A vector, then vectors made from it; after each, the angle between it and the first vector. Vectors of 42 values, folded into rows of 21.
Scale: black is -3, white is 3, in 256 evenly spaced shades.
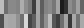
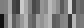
partly aligned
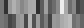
partly opposed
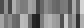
orthogonal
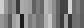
partly aligned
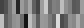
partly opposed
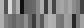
orthogonal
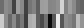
partly opposed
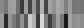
partly opposed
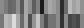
partly aligned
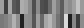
partly aligned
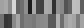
orthogonal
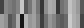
orthogonal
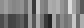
orthogonal
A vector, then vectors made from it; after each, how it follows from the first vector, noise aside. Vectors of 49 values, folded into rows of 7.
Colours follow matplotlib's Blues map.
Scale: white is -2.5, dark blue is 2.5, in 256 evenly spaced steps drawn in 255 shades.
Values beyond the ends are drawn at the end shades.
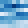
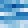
copied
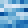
negated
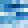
copied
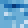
partly zeroed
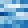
negated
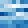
negated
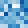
sign-scrambled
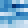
copied
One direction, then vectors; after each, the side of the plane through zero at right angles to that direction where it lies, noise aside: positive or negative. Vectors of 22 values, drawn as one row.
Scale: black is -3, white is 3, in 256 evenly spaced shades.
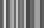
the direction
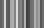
positive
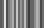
positive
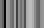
negative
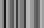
negative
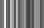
positive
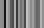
negative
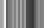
positive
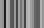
negative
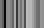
negative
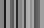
negative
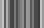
negative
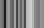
negative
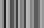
negative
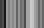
negative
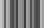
negative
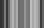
positive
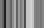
negative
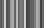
positive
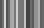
positive
